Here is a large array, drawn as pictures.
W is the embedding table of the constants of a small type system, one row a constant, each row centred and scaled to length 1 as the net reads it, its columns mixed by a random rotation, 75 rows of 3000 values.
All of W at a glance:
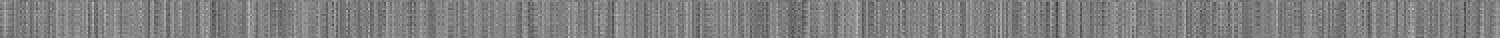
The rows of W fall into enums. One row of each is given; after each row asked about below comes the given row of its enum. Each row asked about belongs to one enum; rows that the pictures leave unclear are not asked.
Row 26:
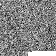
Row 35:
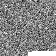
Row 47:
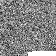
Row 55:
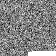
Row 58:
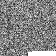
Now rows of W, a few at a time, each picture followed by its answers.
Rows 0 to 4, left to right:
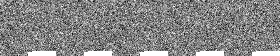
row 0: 47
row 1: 35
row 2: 47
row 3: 35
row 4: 55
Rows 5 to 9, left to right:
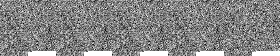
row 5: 26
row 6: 26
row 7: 26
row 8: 26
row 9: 55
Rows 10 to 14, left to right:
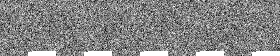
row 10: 55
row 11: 26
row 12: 55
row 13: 35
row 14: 47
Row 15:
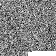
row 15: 26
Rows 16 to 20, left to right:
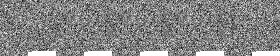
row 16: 35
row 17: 55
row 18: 55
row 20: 58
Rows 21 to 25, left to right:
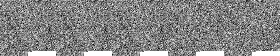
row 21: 26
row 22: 26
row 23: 26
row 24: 55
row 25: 35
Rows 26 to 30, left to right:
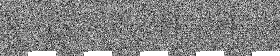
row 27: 47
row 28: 55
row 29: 58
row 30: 58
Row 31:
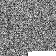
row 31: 58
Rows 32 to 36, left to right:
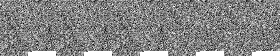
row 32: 26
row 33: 26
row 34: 26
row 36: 35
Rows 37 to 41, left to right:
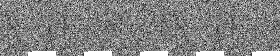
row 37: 26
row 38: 58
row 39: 55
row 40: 26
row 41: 58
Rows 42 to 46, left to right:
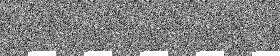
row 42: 55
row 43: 35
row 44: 35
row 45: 35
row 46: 26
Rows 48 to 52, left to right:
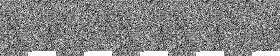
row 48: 26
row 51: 26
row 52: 35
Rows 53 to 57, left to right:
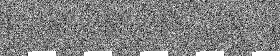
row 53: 58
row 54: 55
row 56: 35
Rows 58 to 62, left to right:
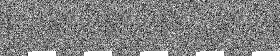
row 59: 55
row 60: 55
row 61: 35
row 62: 55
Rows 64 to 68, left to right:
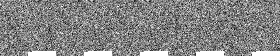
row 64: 26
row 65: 35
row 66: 35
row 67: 58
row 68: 47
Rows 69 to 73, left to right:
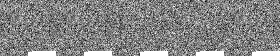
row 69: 55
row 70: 55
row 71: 58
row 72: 35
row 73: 55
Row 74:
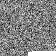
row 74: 55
